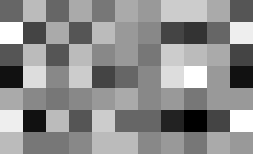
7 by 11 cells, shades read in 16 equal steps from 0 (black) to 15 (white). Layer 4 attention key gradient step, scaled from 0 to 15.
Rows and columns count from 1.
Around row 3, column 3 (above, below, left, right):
10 8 11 11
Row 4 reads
1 13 8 12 4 6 8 13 15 9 1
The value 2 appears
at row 6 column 8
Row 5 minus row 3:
5 -3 2 -3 1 1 1 -3 -4 -1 5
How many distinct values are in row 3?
8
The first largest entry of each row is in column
8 1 8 9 1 11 1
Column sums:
62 55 54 59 62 61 54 61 55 58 57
